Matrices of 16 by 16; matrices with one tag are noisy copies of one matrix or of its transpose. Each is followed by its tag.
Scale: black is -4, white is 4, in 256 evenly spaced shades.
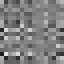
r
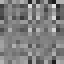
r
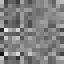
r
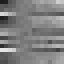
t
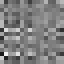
r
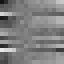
t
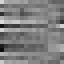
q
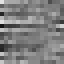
q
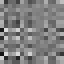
r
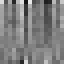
q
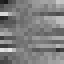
t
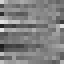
q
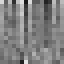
q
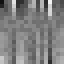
t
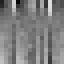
t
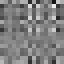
r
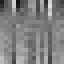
t
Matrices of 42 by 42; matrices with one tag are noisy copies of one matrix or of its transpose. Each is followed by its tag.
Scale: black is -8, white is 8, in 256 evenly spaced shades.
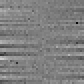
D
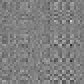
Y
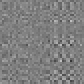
Y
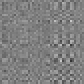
Y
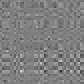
Y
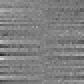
D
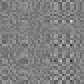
Y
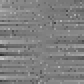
D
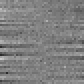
D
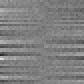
D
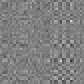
Y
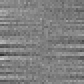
D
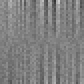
D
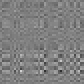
Y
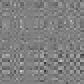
Y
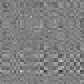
Y
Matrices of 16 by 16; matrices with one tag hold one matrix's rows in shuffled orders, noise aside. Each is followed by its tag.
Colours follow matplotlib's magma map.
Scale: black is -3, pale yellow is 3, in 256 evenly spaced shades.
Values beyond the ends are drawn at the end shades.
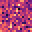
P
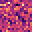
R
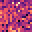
P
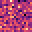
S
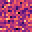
R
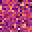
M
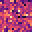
S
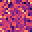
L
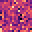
M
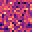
S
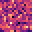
S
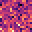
M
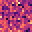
P
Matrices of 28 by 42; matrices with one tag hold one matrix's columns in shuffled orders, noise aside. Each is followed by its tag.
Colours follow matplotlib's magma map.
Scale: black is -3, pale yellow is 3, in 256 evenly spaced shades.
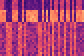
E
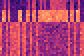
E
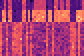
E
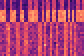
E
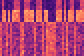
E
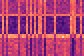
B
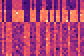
E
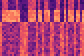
E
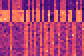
E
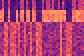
E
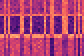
B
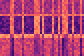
B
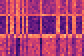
B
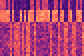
E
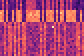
E
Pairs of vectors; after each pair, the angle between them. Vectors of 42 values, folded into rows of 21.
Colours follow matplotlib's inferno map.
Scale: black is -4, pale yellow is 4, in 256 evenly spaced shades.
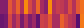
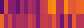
orthogonal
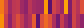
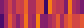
nearly opposite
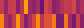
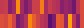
partly opposed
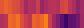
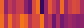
partly aligned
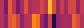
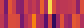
nearly parallel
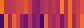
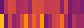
nearly opposite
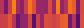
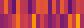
nearly opposite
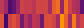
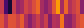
partly aligned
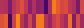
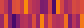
orthogonal
